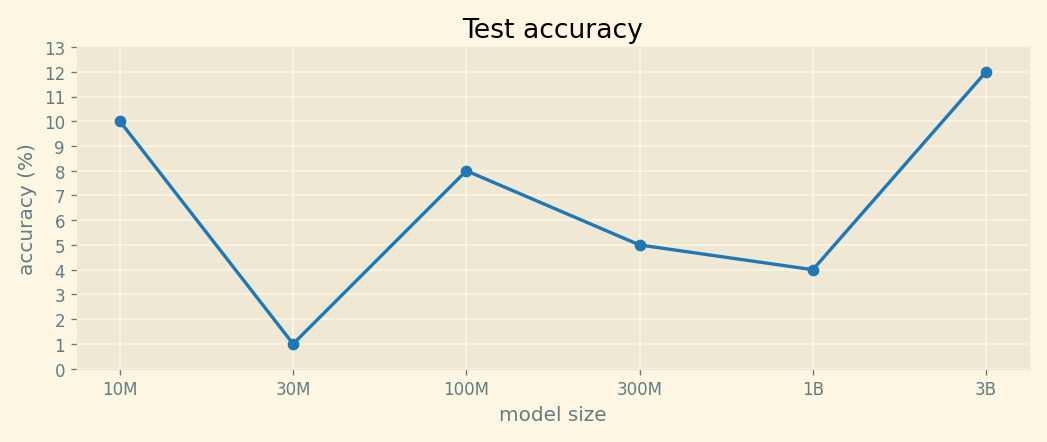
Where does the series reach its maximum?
3B
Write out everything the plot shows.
Title: Test accuracy
x-axis: model size, ticks 10M 30M 100M 300M 1B 3B
y-axis: accuracy (%), ticks 0 1 2 3 4 5 6 7 8 9 10 11 12 13
Values:
10 1 8 5 4 12
